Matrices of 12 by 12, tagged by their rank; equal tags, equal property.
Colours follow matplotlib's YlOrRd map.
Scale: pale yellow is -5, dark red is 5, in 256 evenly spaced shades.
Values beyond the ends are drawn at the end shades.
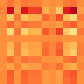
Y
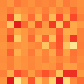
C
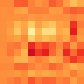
C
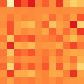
C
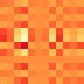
Y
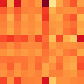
C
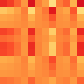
Y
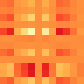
Y
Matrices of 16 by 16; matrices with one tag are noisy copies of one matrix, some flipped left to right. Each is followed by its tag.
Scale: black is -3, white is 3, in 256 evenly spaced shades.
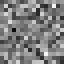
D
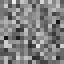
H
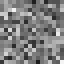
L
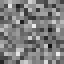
D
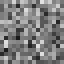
H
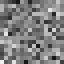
L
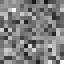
L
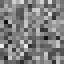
H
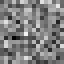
H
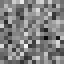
H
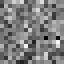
H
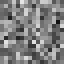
H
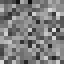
L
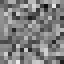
D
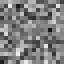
D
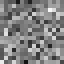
L
